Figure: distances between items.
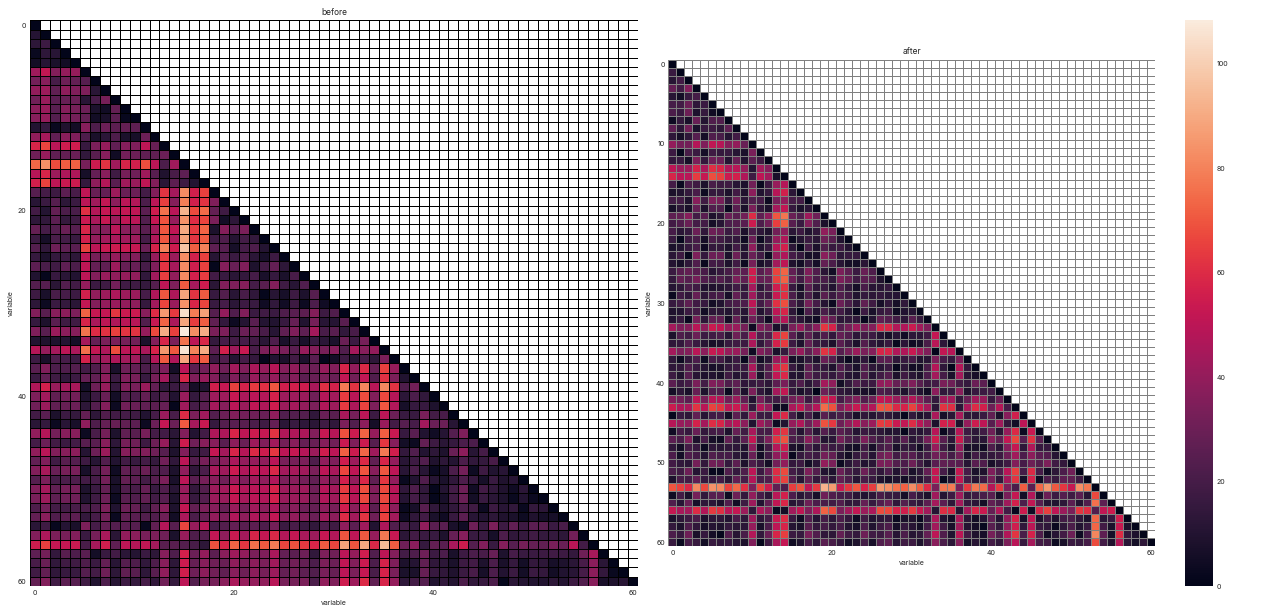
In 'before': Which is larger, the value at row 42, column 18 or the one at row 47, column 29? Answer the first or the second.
the second
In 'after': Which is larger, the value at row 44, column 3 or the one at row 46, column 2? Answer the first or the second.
the first
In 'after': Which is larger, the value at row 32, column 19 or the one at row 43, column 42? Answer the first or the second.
the first
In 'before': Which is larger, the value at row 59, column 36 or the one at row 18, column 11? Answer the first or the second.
the first
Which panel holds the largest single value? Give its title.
before
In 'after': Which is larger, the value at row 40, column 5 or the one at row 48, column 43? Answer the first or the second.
the second
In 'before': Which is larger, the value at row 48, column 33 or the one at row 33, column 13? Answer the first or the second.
the second
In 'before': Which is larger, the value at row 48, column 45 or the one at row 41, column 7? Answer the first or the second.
the second
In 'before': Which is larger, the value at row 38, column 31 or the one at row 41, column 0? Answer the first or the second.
the first
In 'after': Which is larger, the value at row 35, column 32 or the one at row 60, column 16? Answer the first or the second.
the first
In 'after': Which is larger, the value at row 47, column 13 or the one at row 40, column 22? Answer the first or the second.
the first
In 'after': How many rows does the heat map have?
61
